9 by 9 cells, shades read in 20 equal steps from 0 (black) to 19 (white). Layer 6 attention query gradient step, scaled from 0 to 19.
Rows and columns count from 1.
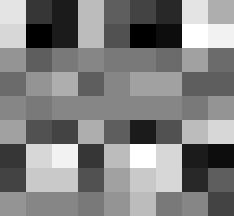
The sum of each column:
94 78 84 87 86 86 81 93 86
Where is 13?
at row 1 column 9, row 4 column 3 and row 6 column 4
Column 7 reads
3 1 8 12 10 6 16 16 9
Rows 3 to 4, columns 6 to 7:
9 8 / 12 12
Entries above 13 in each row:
3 4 0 0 0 2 5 4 1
